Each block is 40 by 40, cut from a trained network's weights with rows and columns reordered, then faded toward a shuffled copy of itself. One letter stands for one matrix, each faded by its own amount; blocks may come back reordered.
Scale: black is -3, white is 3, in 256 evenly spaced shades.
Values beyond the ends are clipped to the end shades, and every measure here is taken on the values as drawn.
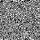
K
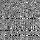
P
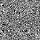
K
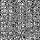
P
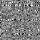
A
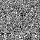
K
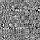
A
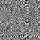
A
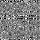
P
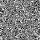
K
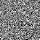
K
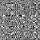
A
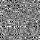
A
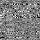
A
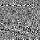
A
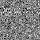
K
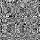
A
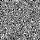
K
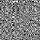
A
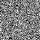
K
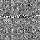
P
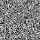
K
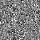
K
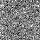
K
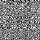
P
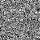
K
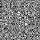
P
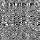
P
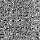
P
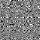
A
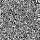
K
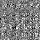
P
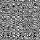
A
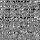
P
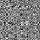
A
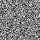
K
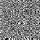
A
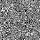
K
